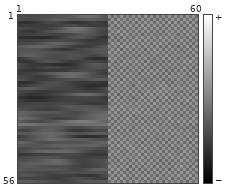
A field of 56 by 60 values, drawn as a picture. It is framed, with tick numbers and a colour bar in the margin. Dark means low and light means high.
It is made of 1 by 2 panels. Panel 1,1: low, streaked across. Panel 1,2: middling, checkered.
